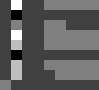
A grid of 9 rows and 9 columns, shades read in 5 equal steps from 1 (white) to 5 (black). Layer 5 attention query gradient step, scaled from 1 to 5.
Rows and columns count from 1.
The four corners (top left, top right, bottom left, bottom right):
4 3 3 4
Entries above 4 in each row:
0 1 0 0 0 1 0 0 0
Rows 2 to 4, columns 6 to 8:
4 4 4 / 3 4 4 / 3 3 3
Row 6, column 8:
4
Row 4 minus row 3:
0 -2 0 0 0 0 -1 -1 -1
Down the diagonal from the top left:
4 5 4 4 3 4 3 3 4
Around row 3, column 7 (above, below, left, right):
4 3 3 4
